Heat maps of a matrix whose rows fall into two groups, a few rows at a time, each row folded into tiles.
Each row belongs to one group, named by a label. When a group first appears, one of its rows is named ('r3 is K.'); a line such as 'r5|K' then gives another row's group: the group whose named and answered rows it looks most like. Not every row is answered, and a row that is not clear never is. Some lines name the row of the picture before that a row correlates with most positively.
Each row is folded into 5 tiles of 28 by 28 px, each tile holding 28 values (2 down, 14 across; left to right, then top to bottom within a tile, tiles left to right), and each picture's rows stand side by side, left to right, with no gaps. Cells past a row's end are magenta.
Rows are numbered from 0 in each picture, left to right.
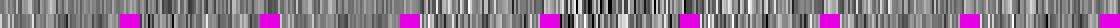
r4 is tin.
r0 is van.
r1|tin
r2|van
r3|van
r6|van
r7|van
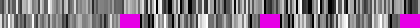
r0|van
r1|tin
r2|tin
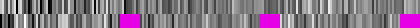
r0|tin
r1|tin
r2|van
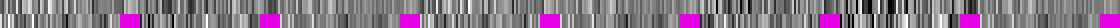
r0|van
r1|tin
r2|van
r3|van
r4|van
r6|tin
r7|van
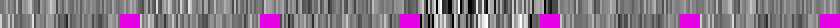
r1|van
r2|tin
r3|tin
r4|van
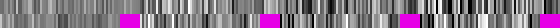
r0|van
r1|van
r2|tin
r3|tin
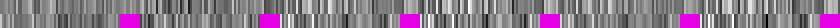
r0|van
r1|tin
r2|van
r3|van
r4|van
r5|van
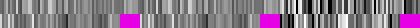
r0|van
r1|van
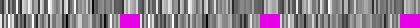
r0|van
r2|van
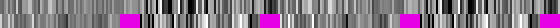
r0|van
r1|tin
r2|van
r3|tin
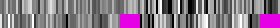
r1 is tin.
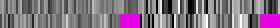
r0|tin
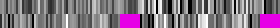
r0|tin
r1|tin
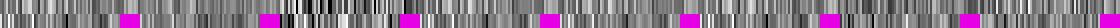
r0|van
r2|tin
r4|van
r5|van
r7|van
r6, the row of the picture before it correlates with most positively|0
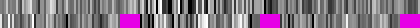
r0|van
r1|tin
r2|tin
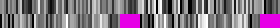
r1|tin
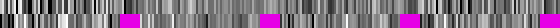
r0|tin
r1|van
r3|tin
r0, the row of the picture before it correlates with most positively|1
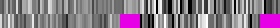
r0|van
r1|tin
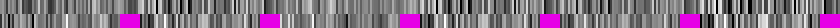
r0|tin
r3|tin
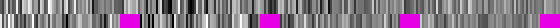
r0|van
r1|tin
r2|tin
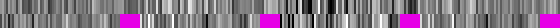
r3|van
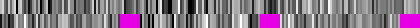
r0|tin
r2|van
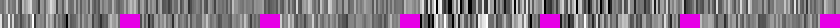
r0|van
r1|tin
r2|van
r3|tin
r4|tin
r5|van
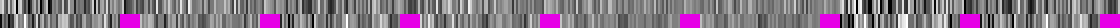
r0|tin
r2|tin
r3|van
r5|van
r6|tin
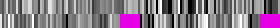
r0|van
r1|tin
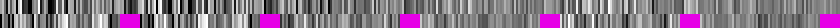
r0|tin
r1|tin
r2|tin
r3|van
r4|van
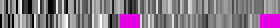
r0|tin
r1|van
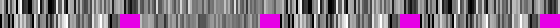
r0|tin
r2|tin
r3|tin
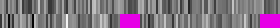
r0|tin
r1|tin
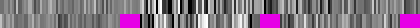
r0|van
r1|tin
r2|tin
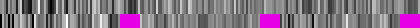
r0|tin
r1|van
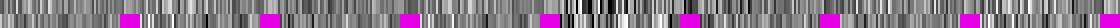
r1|van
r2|tin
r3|van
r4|tin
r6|van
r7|van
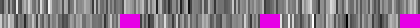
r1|tin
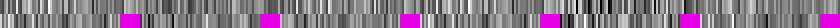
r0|van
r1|tin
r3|van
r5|van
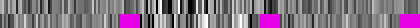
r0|tin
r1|tin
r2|tin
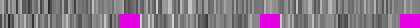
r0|tin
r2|van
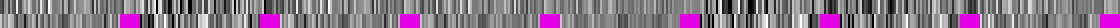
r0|van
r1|tin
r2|van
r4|van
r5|tin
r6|tin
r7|van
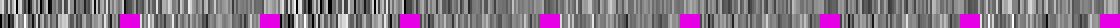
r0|tin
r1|van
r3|tin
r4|van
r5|tin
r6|tin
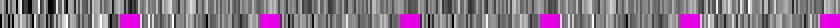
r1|van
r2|tin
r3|tin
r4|van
